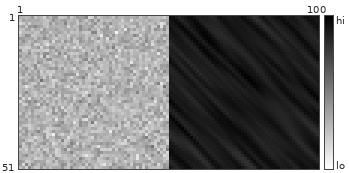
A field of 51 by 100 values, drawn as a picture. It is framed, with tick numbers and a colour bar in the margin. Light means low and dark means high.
It is made of 1 by 2 panels. Panel 1,1: low, fine-grained. Panel 1,2: very high, slanting down to the right, faint in contrast.
